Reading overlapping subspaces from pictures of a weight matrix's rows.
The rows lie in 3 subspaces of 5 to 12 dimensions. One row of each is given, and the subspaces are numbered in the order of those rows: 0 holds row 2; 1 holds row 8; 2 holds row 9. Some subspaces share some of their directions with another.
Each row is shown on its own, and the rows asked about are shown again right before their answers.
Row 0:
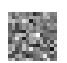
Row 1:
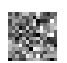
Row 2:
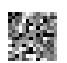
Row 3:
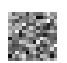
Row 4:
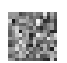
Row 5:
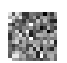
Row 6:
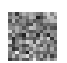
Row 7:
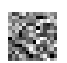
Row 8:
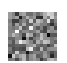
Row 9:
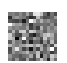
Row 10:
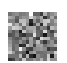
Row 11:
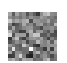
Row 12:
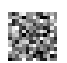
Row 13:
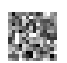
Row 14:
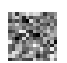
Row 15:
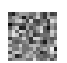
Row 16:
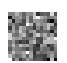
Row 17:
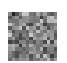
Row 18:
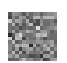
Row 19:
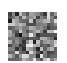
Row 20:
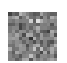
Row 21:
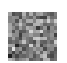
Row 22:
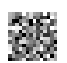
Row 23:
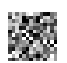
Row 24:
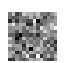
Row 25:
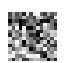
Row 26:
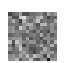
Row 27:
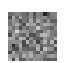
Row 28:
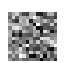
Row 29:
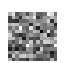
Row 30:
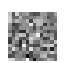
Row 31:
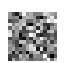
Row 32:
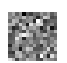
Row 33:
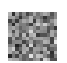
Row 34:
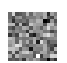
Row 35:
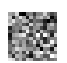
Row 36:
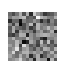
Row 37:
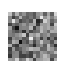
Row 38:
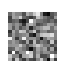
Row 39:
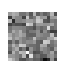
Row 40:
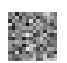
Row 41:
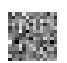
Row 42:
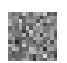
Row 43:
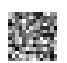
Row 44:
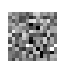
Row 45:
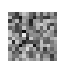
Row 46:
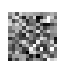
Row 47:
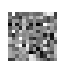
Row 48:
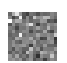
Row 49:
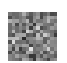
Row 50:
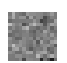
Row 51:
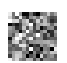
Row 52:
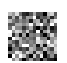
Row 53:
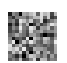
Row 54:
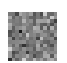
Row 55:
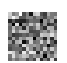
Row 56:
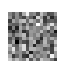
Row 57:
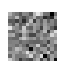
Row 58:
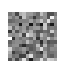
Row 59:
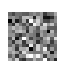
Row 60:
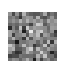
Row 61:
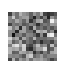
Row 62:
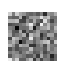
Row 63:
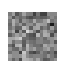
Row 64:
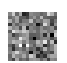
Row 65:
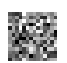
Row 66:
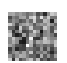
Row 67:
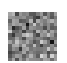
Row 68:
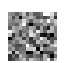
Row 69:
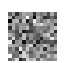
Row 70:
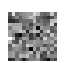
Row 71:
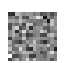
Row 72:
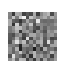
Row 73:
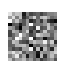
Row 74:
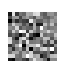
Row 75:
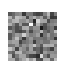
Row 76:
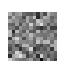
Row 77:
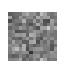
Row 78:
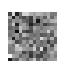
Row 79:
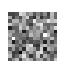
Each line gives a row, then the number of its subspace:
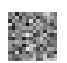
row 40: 1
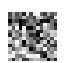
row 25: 0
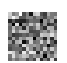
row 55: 0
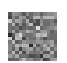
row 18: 0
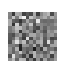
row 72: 0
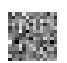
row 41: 0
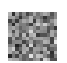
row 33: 0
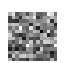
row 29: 1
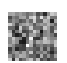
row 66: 1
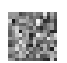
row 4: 1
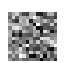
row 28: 1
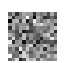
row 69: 0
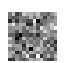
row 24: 1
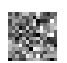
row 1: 1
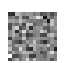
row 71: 1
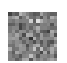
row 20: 1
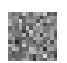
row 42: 0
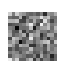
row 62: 1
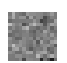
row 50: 1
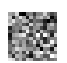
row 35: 1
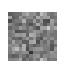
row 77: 0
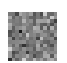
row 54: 1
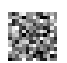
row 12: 1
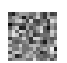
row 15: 1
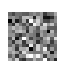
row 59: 0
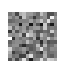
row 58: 1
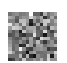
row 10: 1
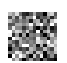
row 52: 1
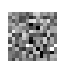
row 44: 2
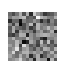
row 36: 0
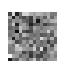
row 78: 0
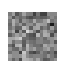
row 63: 0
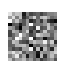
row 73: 0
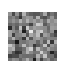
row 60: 0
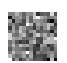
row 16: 1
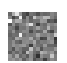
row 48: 0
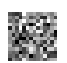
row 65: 0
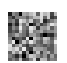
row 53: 0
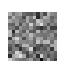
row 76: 1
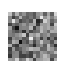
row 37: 1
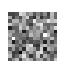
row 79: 0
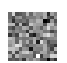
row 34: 1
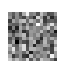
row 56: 0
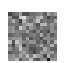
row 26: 0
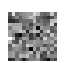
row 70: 1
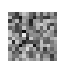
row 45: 0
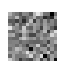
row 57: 0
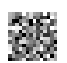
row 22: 1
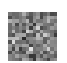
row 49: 0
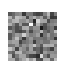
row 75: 1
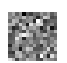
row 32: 1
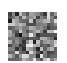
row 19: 1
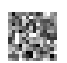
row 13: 0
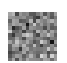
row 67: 1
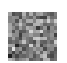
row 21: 0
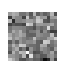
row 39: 1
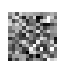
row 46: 0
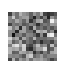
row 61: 1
